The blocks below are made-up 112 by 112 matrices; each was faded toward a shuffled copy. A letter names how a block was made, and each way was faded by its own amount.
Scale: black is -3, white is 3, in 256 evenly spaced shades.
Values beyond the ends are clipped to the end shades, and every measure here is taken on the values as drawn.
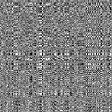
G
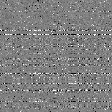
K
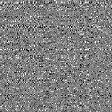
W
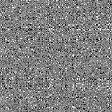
W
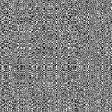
G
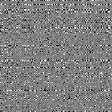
K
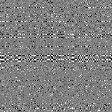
K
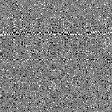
W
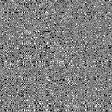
W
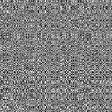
G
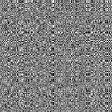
G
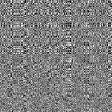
G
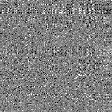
W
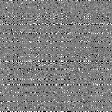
K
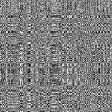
G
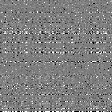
K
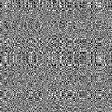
G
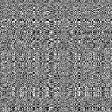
G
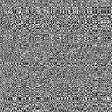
G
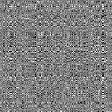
G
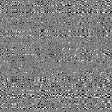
K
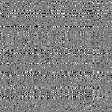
K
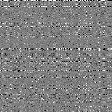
K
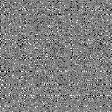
W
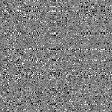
W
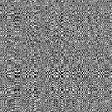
G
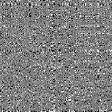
W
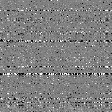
K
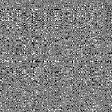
W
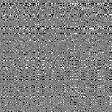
K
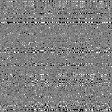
K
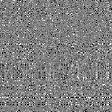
W
